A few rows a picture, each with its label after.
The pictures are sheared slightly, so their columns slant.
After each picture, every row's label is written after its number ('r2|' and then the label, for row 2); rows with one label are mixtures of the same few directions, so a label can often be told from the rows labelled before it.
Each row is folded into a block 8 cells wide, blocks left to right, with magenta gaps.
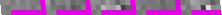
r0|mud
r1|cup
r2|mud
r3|cup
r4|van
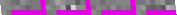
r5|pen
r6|van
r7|van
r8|mud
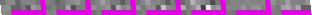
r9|mud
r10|van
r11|van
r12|van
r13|van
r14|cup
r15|mud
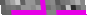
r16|pen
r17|van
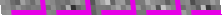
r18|pen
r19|van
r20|pen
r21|van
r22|van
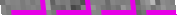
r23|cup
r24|cup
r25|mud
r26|pen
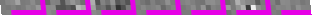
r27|pen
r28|mud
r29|cup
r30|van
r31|van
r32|van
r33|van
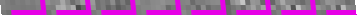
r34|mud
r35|mud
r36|cup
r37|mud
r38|van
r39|pen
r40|van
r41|van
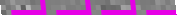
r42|van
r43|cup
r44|mud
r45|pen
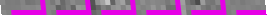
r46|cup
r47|mud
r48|pen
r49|mud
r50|pen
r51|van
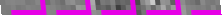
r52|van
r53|mud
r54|cup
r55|pen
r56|pen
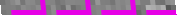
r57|pen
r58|van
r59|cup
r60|mud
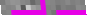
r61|van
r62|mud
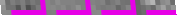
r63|cup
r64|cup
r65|cup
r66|pen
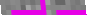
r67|van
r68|pen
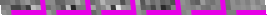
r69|mud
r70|van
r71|van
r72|cup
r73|pen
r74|cup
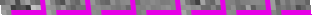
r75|mud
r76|pen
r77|pen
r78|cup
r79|pen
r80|van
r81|cup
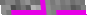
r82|mud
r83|cup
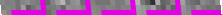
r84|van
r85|pen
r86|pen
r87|pen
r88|pen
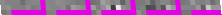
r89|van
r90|van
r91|van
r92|mud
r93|van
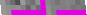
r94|pen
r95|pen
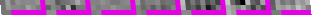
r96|cup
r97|van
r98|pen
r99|cup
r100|cup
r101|pen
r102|cup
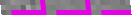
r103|van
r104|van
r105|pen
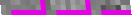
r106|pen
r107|cup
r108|mud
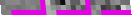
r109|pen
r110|pen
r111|mud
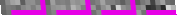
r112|pen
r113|cup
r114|van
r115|mud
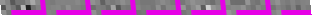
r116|van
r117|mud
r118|van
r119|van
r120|van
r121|pen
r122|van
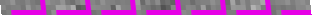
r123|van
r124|mud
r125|van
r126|cup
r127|van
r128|cup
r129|pen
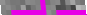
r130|van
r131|mud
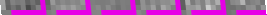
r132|cup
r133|cup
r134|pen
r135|cup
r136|cup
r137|pen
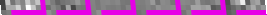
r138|cup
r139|van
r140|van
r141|pen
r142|mud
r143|pen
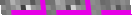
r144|van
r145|van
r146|van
